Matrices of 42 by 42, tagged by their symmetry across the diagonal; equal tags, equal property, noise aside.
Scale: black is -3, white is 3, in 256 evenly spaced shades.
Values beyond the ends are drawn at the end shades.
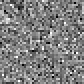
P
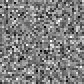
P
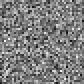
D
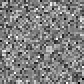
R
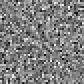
P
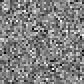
D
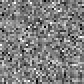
P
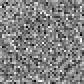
R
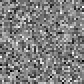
D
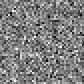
P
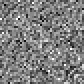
R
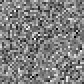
R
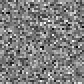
D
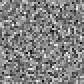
R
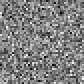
D
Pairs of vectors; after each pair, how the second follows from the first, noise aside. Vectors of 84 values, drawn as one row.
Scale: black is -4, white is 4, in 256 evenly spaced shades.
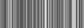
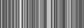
wrapped around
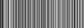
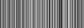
wrapped around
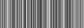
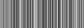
reversed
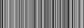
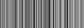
wrapped around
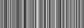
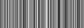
reversed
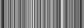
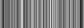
reversed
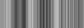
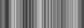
wrapped around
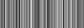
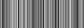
wrapped around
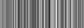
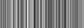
reversed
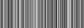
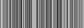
wrapped around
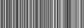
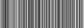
wrapped around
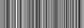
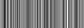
reversed
